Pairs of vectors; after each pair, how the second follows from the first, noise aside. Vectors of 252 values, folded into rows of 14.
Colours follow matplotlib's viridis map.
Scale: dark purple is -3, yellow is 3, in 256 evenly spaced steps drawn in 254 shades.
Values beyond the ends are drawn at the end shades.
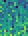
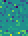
partly zeroed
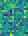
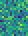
shuffled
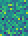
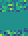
partly zeroed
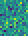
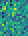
shuffled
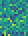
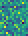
shuffled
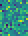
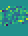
partly zeroed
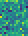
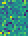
shuffled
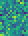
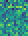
shuffled
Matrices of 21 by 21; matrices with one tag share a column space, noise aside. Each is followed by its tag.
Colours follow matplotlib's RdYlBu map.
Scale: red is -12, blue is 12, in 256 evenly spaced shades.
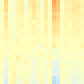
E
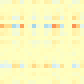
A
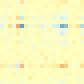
A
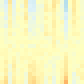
E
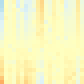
E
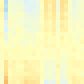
E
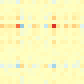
A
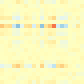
A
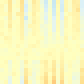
E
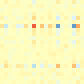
A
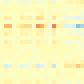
A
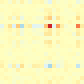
A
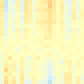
E
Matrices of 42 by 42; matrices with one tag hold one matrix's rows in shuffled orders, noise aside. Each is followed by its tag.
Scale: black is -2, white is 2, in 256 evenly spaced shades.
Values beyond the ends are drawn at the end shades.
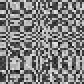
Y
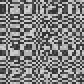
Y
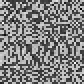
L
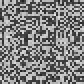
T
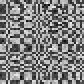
Y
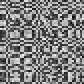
Y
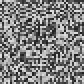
T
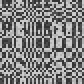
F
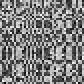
F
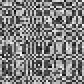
F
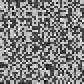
L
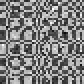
Y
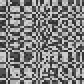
Y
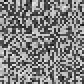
L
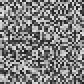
L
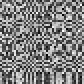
F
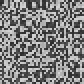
T
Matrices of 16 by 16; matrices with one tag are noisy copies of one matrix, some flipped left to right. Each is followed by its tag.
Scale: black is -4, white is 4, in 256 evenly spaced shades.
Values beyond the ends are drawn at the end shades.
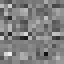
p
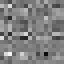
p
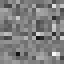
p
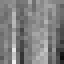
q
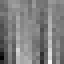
q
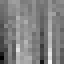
q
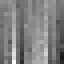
q
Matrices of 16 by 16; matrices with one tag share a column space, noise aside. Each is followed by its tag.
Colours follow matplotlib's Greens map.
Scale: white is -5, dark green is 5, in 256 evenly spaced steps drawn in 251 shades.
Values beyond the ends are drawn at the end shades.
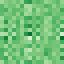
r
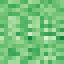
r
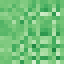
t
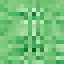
t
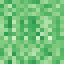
r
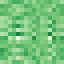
r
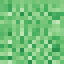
t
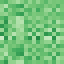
r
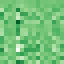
t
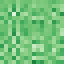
t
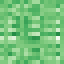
r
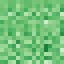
t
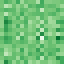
r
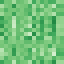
r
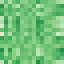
r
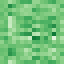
r
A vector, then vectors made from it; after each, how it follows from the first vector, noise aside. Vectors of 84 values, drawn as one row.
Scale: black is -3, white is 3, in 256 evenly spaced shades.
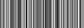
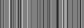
partly zeroed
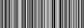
negated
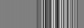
partly zeroed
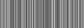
shrunk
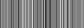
partly zeroed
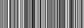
wrapped around
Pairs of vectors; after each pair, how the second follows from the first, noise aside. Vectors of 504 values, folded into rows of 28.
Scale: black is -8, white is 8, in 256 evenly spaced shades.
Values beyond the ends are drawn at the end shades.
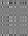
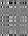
scaled up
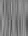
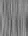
copied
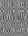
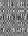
scaled up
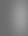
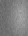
copied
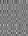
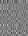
copied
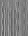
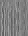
copied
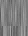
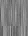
copied
